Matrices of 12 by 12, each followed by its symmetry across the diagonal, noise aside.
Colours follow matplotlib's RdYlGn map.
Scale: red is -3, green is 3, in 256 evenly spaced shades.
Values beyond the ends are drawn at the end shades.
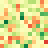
neither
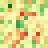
neither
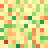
neither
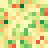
symmetric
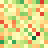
antisymmetric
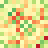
symmetric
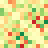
antisymmetric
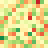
antisymmetric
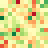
antisymmetric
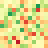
neither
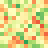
antisymmetric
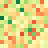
symmetric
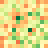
symmetric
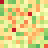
symmetric
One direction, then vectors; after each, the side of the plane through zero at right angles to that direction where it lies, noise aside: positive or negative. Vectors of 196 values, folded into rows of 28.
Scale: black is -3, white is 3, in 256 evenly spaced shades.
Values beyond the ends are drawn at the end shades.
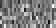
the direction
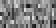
negative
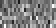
positive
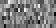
negative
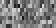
negative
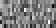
negative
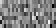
negative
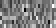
positive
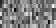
positive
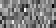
negative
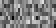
negative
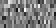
negative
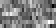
negative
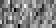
positive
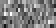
negative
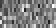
positive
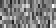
positive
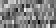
negative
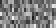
positive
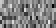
negative
